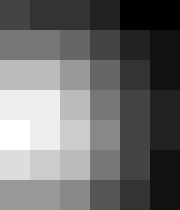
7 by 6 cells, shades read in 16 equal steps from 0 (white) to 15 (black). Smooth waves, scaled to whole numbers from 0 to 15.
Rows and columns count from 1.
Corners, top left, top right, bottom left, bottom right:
11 15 6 14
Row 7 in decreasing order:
14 12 10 7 6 6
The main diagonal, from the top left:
11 8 6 8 11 14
